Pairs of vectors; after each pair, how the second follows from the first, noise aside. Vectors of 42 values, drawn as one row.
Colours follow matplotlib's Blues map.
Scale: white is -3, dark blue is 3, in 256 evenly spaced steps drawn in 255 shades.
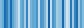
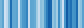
sign-scrambled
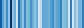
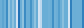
partly zeroed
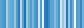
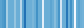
partly zeroed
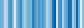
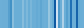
partly zeroed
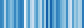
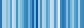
reversed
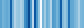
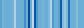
partly zeroed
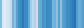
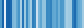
sign-scrambled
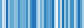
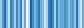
reversed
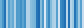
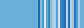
partly zeroed
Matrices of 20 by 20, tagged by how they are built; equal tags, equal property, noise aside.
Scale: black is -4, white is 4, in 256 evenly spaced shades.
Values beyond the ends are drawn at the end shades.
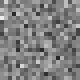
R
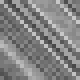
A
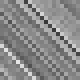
A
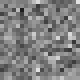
R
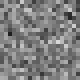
R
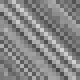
A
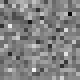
R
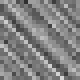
A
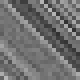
A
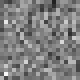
R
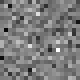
R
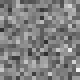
R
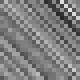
A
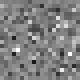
R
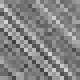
A
